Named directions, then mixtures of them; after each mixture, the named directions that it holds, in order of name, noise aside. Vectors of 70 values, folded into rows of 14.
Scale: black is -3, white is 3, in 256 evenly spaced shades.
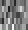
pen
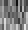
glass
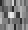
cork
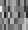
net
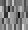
cork, net, pen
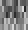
glass, pen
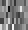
pen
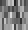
cork, glass, pen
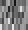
pen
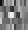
cork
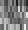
glass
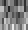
glass, net, pen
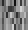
cork, pen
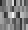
cork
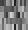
cork, glass, pen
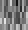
glass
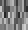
cork, glass, net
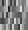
glass, pen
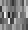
cork, net, pen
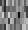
cork, net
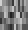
cork, glass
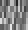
cork, glass, pen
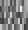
glass, net, pen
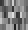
cork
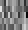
net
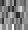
cork, pen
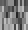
cork, glass, pen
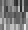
glass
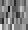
pen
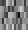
cork, net, pen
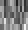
glass, net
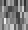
cork, glass, pen
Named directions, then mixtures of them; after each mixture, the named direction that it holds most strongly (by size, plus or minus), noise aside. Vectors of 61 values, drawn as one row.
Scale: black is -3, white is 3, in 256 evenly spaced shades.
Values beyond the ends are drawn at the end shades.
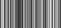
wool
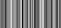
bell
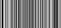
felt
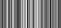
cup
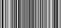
felt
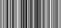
cup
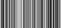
wool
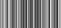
cup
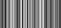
bell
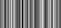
bell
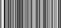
wool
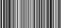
felt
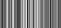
cup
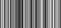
wool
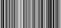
wool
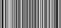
felt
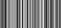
bell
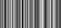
bell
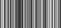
wool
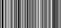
felt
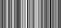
cup
